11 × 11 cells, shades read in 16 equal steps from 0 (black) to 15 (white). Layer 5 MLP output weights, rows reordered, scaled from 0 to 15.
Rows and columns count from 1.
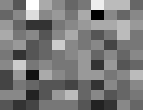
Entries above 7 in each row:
7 7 7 5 5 4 5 7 2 5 1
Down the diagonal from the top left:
8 8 3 5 12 8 9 9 8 6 6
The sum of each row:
101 83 85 85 81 73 81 83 62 75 57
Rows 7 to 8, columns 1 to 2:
8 12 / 4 9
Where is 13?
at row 2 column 3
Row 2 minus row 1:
-2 3 -2 -2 1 1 3 -14 -3 -5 2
